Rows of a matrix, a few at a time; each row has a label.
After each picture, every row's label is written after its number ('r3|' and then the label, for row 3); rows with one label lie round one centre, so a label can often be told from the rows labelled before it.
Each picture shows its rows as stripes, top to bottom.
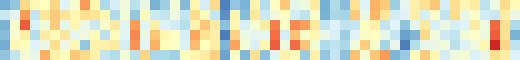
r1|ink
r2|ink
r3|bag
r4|bag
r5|bag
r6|ink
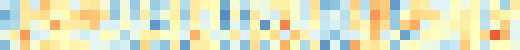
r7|ink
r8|ink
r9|ink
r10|bag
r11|ink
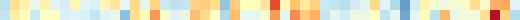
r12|bag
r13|bag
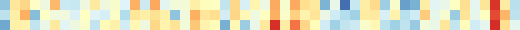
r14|bag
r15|bag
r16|bag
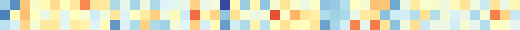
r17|ink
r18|bag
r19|ink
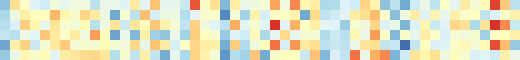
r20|bag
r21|ink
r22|bag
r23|ink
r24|bag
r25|ink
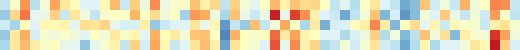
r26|bag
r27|bag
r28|ink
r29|bag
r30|bag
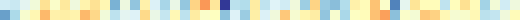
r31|ink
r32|ink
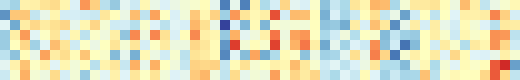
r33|ink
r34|bag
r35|ink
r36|bag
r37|bag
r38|ink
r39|bag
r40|bag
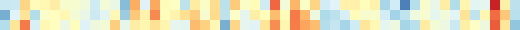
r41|bag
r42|bag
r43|bag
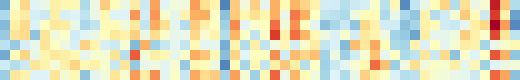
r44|bag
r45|bag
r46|bag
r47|bag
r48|ink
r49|bag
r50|ink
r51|bag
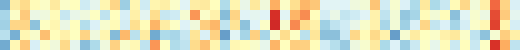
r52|bag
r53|bag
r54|bag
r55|ink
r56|bag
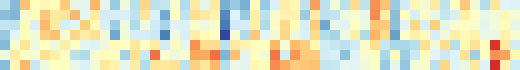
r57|ink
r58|ink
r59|ink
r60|ink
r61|bag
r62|bag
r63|bag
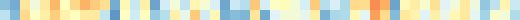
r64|ink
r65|ink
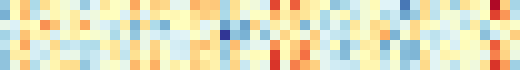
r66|bag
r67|bag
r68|ink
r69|ink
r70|bag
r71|bag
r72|bag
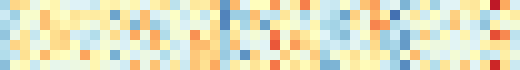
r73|bag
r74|ink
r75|ink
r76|bag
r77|bag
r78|ink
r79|bag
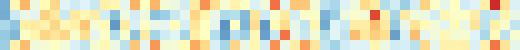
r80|bag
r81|ink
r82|ink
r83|ink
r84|bag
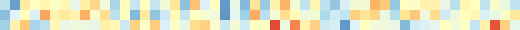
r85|ink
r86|ink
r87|bag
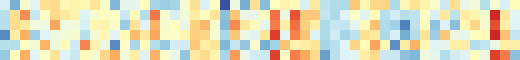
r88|ink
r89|bag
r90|bag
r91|bag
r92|ink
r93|bag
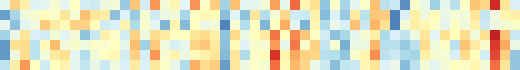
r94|bag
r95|ink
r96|ink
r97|bag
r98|bag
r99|bag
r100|bag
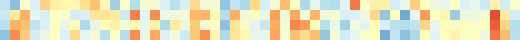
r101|ink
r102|bag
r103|bag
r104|bag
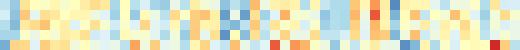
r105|ink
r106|ink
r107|ink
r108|ink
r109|bag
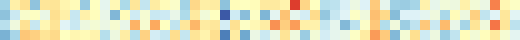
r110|bag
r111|ink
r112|bag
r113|ink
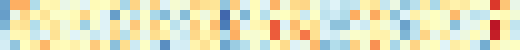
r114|bag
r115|ink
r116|bag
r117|bag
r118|ink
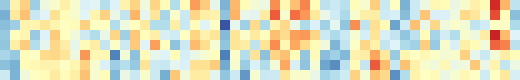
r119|bag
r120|bag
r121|ink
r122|bag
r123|bag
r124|ink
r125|ink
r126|ink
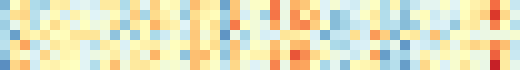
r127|bag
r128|bag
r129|bag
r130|ink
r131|bag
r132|bag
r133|bag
